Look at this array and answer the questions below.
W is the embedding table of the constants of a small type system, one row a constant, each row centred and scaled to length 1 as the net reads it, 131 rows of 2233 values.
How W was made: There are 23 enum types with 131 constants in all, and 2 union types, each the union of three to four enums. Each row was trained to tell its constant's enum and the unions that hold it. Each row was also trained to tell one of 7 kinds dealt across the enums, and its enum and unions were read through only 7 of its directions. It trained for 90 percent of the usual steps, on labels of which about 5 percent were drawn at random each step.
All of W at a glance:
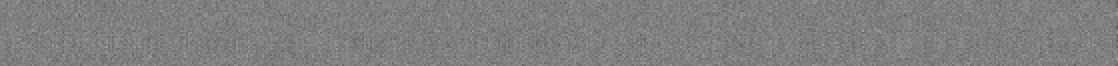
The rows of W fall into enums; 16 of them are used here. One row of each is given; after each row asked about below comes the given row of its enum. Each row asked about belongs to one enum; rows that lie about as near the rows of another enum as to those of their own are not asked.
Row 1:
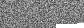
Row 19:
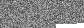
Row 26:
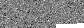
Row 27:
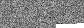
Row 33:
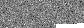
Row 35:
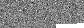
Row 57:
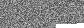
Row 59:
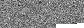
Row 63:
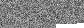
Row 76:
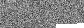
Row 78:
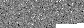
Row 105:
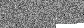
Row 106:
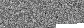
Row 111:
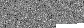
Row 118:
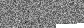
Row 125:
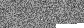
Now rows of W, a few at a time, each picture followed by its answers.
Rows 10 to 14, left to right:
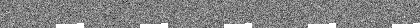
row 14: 59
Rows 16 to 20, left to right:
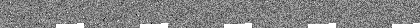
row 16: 106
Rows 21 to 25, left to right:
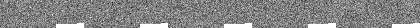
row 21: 1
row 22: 78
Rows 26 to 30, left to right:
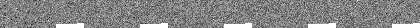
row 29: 35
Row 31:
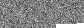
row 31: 26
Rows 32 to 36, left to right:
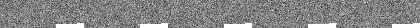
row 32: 19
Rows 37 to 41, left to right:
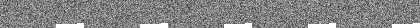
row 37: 33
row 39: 105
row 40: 1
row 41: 63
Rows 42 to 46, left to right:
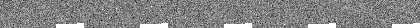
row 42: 19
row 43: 111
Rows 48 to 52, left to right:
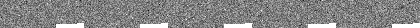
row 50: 26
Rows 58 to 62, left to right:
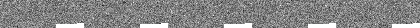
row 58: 57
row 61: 105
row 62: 57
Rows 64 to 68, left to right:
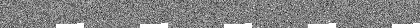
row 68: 59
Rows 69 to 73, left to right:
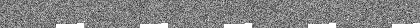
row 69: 111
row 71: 27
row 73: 78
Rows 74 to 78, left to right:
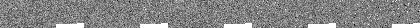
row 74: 76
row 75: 125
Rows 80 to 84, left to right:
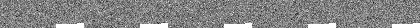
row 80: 33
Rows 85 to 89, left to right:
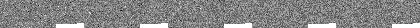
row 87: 111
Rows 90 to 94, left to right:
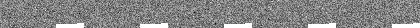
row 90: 106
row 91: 125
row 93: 111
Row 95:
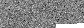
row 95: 106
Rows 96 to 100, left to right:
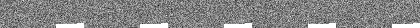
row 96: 35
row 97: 106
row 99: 1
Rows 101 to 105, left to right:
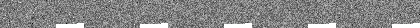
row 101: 35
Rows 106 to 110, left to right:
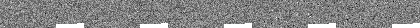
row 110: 105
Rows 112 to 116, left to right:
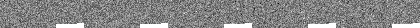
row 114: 33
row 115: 1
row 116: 26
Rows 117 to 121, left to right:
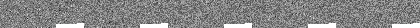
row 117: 57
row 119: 63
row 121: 105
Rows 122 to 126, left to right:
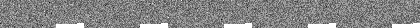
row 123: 33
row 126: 59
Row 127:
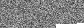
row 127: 118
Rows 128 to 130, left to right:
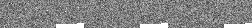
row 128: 35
